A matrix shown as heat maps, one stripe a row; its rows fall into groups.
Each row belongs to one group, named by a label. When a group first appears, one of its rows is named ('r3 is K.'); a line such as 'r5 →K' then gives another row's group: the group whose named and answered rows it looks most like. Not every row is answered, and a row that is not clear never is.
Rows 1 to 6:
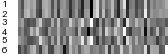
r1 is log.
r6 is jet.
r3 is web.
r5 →web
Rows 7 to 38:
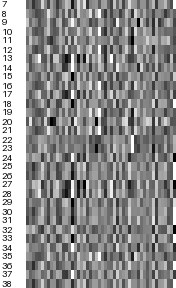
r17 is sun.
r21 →web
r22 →log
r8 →web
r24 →sun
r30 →jet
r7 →jet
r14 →sun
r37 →sun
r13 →sun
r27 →sun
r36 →jet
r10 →web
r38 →jet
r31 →jet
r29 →jet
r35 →web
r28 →sun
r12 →web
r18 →jet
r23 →log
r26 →jet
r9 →sun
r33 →jet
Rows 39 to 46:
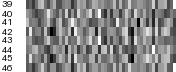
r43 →web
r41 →sun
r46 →jet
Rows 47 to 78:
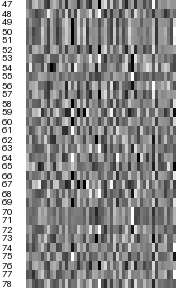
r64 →sun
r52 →log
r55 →log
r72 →web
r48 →web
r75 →sun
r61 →sun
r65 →sun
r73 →log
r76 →log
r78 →web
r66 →jet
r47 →log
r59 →sun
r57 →log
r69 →jet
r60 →jet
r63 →web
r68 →web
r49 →jet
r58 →jet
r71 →log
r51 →jet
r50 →jet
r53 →web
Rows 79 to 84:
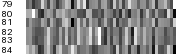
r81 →jet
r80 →sun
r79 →jet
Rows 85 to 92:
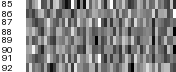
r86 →jet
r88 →sun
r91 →web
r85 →sun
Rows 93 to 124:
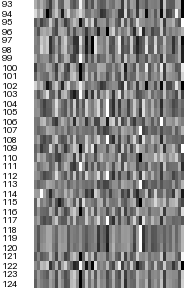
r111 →sun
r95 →jet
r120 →log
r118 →log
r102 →sun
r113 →log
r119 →log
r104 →web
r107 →log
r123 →jet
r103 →sun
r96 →log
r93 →sun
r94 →sun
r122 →sun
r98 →sun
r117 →web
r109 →jet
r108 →web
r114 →sun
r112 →web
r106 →log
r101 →jet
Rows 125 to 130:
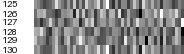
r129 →sun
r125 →web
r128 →sun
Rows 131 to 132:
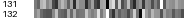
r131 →log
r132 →web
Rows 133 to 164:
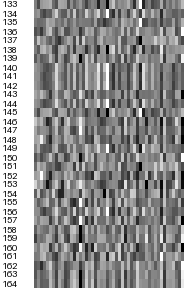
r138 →log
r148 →sun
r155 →sun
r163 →jet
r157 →sun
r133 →log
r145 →log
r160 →sun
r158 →jet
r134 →web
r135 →log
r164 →jet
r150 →jet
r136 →jet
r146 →sun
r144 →web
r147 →sun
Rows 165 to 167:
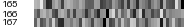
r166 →log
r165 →sun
